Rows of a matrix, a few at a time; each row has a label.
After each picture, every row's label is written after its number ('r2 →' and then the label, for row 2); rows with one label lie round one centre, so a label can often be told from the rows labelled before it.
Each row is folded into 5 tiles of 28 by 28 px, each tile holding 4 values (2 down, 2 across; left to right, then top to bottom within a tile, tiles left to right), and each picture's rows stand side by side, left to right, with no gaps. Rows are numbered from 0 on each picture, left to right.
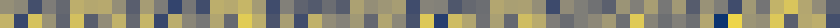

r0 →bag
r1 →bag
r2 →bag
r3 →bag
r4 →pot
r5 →bag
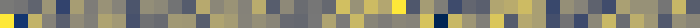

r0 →bag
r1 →pot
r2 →pot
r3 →bag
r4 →pot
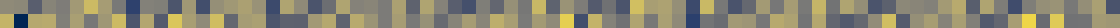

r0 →bag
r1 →bag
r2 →pot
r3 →pot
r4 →bag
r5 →pot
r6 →pot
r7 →pot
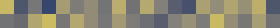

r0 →pot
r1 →pot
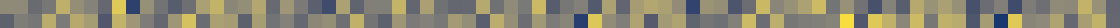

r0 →pot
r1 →pot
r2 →pot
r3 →pot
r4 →bag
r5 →pot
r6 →bag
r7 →bag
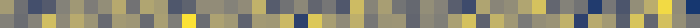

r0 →pot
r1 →pot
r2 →bag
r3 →pot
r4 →bag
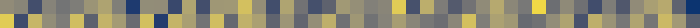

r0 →bag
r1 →bag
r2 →pot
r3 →pot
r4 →bag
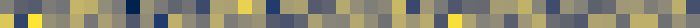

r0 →bag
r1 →bag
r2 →pot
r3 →bag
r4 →pot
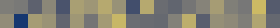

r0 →bag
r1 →pot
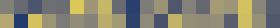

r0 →bag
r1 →bag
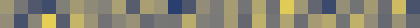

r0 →pot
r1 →pot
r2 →pot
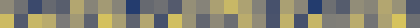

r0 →bag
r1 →bag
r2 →bag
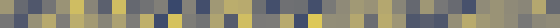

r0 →pot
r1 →bag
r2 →bag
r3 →pot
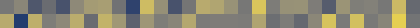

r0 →bag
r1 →pot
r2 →pot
